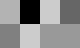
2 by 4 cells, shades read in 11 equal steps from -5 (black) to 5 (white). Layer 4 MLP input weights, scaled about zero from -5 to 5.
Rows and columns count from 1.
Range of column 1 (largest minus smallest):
2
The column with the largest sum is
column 3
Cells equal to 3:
2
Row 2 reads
0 3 1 1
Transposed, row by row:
2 0 / -5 3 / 3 1 / -1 1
